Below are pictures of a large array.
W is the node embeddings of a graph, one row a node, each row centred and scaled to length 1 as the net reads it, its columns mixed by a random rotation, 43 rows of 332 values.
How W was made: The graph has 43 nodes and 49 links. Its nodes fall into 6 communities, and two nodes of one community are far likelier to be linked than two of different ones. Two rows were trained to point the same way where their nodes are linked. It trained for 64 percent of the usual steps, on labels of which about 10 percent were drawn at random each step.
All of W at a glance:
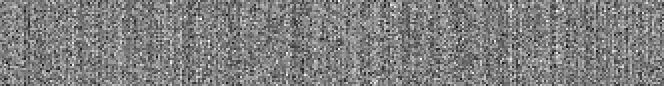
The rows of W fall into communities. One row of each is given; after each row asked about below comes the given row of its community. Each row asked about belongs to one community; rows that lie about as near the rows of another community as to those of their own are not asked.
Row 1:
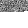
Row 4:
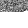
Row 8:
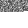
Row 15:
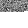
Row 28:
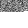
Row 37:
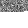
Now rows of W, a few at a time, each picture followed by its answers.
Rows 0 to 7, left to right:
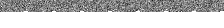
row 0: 37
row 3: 8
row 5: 28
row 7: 1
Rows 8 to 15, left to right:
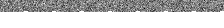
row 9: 15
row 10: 4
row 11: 15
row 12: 4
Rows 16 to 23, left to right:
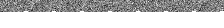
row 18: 37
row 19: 15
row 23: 28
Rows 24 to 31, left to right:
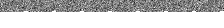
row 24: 37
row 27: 8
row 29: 28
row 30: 1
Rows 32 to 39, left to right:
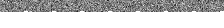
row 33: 8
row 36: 15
